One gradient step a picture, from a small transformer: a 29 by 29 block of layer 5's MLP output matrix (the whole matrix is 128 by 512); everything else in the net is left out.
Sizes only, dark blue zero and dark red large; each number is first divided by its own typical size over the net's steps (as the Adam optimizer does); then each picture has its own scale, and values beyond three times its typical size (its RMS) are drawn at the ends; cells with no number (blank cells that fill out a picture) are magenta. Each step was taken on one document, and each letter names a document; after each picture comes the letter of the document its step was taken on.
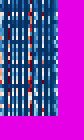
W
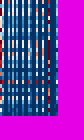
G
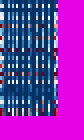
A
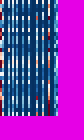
G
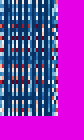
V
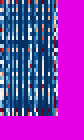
A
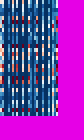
V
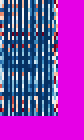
V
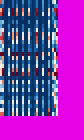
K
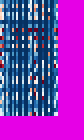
A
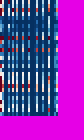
G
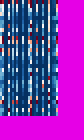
K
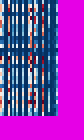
W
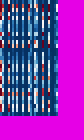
W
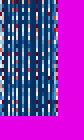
K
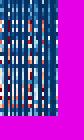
W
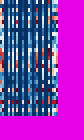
K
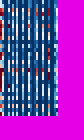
G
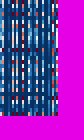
V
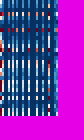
G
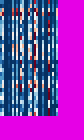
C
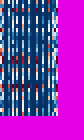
V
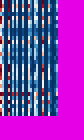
W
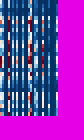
W
